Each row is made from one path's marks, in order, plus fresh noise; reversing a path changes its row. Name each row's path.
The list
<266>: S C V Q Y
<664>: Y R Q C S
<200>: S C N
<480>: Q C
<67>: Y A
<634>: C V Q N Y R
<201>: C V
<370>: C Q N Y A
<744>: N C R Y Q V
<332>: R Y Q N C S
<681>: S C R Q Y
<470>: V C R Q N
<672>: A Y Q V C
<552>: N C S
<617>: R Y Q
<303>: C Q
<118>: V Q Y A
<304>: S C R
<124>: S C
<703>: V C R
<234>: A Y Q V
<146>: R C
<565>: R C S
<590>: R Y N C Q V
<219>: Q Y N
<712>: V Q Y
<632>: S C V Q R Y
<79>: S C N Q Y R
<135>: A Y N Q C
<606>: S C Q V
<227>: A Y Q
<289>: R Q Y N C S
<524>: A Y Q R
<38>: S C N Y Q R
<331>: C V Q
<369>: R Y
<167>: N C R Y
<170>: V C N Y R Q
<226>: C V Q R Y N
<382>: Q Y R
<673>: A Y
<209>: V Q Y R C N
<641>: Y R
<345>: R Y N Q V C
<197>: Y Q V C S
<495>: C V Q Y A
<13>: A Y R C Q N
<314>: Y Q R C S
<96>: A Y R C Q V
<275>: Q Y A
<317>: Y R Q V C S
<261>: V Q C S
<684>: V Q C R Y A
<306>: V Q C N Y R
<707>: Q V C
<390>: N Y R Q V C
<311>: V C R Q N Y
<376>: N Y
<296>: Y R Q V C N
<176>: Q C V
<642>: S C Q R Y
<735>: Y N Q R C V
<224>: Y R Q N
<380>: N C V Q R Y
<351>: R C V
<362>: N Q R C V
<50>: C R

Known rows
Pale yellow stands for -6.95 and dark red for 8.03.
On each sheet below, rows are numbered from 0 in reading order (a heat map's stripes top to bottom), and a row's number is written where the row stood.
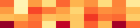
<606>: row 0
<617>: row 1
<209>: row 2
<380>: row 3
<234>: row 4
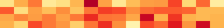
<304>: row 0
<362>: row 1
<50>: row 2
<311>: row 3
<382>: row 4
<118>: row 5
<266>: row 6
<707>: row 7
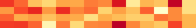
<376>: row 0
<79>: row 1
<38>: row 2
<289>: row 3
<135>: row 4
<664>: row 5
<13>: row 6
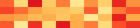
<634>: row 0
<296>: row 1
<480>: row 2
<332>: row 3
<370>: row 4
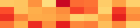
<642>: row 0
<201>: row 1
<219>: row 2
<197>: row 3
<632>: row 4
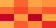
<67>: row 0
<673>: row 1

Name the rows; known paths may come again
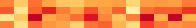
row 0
<332>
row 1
<495>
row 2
<703>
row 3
<681>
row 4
<317>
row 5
<118>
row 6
<275>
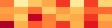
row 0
<672>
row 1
<684>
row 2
<303>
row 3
<266>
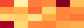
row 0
<345>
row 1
<289>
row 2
<470>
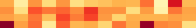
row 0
<744>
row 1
<617>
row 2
<380>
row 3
<524>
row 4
<124>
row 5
<606>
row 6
<224>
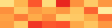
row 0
<50>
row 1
<735>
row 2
<200>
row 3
<314>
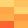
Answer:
<146>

